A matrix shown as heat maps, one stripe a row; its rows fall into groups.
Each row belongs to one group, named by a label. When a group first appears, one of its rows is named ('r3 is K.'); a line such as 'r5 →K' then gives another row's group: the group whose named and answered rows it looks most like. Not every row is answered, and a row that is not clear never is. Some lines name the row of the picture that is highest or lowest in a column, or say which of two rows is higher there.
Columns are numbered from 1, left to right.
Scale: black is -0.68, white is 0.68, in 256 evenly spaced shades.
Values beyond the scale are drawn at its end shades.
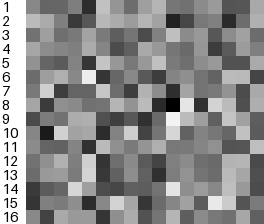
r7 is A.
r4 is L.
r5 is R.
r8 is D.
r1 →R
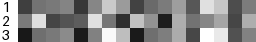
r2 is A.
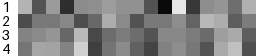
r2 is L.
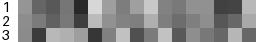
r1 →R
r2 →R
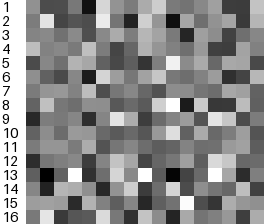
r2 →A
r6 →R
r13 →D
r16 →A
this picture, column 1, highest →4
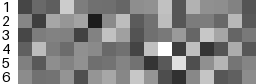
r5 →D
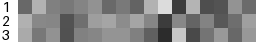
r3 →D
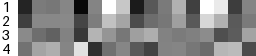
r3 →R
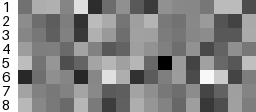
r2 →R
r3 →R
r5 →D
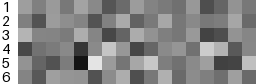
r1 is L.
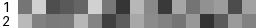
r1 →A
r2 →L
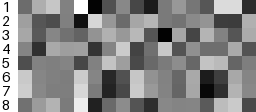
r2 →R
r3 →D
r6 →L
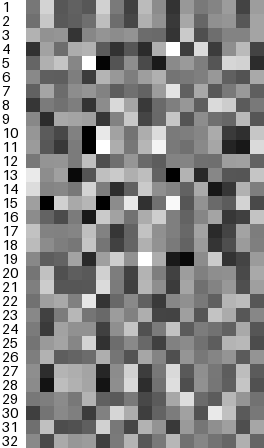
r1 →A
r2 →A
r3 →D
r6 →R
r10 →R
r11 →R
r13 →D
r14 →L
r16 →R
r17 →L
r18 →L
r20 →A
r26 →A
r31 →A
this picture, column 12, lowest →19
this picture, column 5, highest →5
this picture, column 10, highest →11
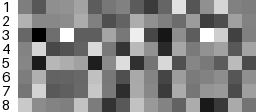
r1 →D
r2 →L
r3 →D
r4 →A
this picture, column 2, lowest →3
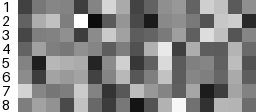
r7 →L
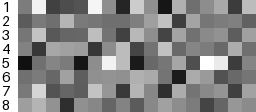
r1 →A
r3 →A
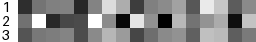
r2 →A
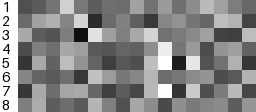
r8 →A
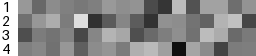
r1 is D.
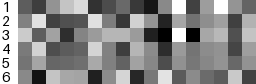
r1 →D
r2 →A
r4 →A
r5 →A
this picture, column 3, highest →6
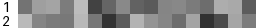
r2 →L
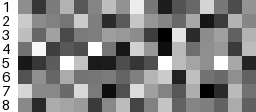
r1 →D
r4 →A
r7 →L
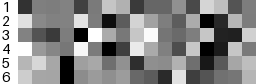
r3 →R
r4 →L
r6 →D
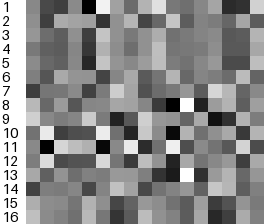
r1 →R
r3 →R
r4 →R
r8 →D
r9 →L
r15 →L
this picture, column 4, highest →11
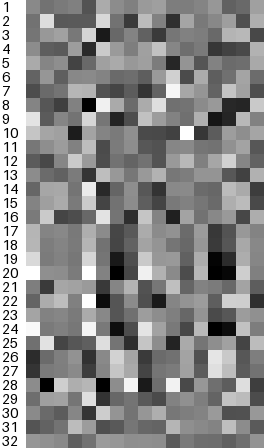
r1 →R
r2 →A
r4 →R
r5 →D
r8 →R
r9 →L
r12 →D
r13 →R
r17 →L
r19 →L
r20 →L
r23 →L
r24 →L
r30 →R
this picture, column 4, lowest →10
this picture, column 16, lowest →8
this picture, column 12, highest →10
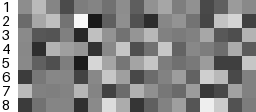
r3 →R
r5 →R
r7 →L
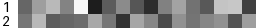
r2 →A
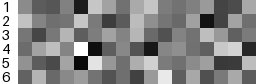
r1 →R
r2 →L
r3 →D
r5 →R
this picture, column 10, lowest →4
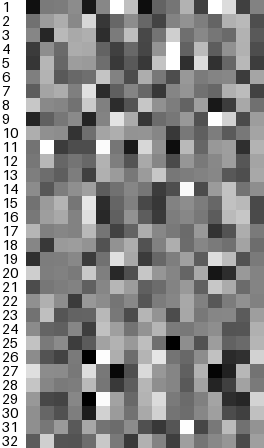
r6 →A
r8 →L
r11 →A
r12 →A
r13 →R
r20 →L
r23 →A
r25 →D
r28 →L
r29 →R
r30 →R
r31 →D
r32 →A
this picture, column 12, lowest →5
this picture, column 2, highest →11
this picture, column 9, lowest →1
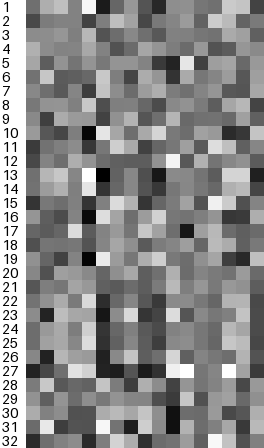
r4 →L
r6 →A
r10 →R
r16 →R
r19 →R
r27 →D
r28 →A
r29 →D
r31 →A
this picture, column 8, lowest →31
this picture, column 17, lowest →13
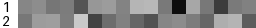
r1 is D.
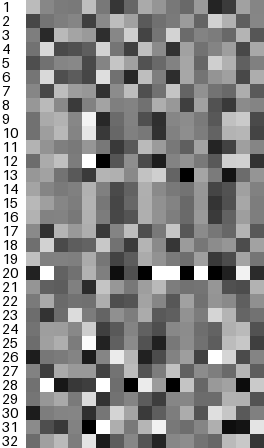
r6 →A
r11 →L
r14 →L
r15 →L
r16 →L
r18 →A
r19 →L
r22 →A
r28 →A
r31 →R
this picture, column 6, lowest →12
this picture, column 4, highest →23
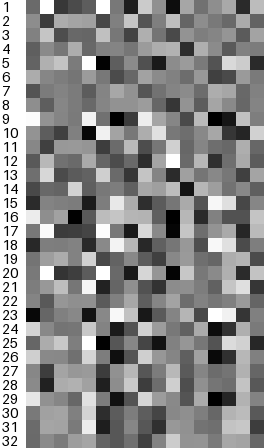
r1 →A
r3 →A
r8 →D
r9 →L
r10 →R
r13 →A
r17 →A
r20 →A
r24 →L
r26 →L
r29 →L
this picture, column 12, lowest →14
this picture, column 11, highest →12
